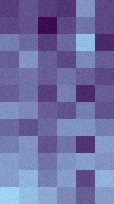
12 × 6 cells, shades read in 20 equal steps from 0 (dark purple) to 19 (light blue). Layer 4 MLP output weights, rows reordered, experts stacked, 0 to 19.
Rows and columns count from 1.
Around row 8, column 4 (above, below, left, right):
7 10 9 13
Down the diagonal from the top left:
5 7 5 6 8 8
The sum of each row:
40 35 54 55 51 45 58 62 59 77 77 85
